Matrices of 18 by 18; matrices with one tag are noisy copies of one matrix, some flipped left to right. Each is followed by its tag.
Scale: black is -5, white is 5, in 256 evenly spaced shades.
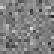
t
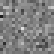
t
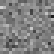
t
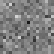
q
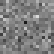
q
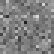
q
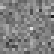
t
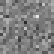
q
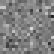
t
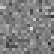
t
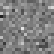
t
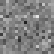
q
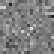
t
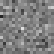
t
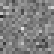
t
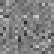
q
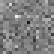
q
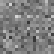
q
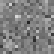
q
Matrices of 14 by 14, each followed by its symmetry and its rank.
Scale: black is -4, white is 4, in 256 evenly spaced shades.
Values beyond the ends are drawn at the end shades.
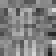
neither, rank three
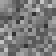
symmetric, full rank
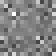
symmetric, rank three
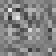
symmetric, rank two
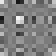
symmetric, rank two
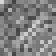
symmetric, full rank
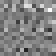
neither, rank three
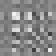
symmetric, rank two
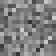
antisymmetric, full rank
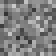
antisymmetric, full rank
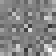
symmetric, rank three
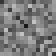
symmetric, full rank
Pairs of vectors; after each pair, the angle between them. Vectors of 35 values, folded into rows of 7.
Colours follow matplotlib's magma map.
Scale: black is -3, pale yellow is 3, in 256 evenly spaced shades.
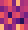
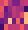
orthogonal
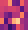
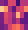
orthogonal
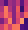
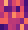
partly opposed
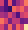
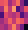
partly opposed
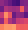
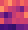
nearly opposite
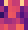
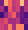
nearly parallel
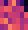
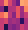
partly opposed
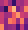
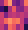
partly aligned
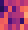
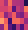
orthogonal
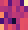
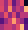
partly opposed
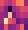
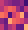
partly opposed
